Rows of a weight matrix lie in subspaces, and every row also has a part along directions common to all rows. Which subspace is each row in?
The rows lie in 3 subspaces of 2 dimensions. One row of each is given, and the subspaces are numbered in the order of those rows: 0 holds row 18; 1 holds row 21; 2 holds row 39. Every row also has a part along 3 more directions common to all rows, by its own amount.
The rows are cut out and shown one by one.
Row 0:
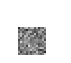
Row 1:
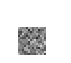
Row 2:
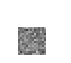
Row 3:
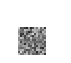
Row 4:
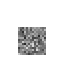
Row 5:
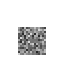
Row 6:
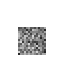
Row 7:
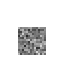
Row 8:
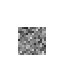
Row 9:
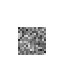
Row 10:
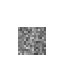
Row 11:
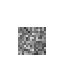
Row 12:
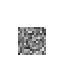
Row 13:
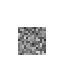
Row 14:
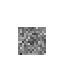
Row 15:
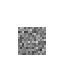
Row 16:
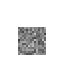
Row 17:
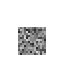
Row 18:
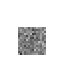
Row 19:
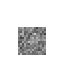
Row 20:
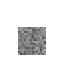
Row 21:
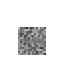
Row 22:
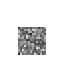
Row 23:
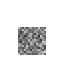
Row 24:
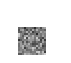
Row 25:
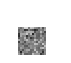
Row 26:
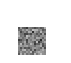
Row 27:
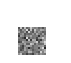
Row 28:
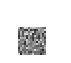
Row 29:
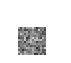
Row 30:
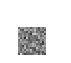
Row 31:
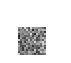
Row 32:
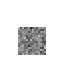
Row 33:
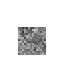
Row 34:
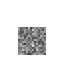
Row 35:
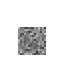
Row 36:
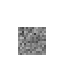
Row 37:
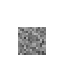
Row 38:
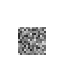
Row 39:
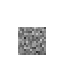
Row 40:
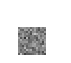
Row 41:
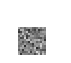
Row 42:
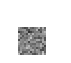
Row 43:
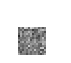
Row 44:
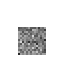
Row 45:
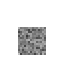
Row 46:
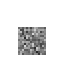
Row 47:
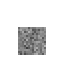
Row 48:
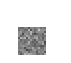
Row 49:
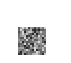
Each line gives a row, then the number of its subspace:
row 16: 1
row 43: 1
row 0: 1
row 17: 2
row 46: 2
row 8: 2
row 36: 0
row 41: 2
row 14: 0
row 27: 1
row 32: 1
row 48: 2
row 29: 0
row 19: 0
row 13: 2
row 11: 0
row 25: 1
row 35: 1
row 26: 2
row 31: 1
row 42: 2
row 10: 0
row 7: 2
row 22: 2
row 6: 0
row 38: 2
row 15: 0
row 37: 2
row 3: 1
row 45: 2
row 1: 2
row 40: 2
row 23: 2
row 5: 2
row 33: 0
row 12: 2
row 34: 1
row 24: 2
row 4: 1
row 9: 1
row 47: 0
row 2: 1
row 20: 0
